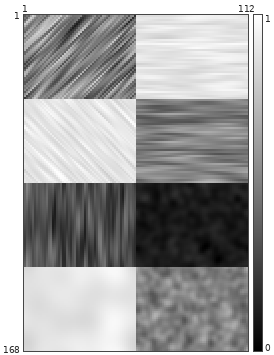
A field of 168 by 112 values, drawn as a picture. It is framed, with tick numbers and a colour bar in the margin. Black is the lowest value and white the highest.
The table splits into 4 rows of 2 panels. Panel 1,1: middling, slanting up to the right, strong in contrast. Panel 1,2: very high, streaked across, faint in contrast. Panel 2,1: very high, slanting down to the right, faint in contrast. Panel 2,2: middling, streaked across. Panel 3,1: low, streaked downward. Panel 3,2: very low, blotchy, faint in contrast. Panel 4,1: very high, smooth, faint in contrast. Panel 4,2: middling, blotchy.
